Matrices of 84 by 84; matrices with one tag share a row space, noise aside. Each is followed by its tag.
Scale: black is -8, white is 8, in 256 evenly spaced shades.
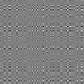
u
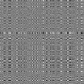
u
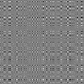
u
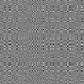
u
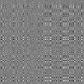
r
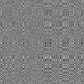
r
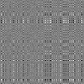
r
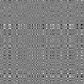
u
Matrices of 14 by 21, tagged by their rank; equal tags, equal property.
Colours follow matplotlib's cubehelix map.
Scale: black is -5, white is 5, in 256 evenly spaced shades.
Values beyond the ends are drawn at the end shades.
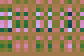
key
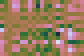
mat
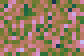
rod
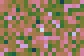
rod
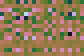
mat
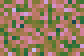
rod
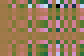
key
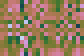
mat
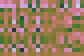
mat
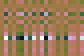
key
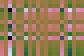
key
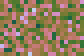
rod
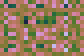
mat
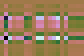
key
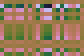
key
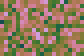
rod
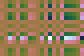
key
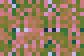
mat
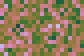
rod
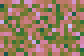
rod
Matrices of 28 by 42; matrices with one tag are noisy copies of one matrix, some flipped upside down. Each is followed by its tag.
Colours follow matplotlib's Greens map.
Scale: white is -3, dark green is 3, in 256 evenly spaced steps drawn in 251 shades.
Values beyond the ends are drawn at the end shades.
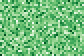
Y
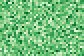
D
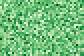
D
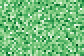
D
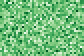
D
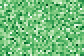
D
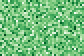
Y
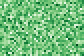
D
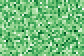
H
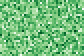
H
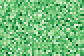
D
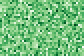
H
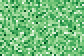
Y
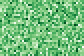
H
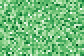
D
